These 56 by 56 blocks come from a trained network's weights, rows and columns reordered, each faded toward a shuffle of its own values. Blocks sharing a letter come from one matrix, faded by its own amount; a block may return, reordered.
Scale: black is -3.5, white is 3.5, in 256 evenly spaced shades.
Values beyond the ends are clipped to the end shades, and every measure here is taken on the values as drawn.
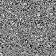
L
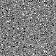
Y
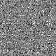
L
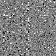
Y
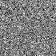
L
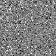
Y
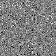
Y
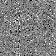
Y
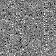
Y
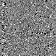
Y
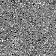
Y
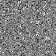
Y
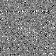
Y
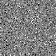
Y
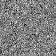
L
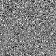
L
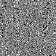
Y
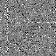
Y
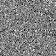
L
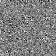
L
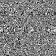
L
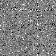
Y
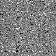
Y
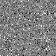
Y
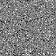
Y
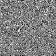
L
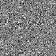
L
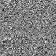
L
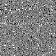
Y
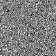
Y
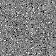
Y
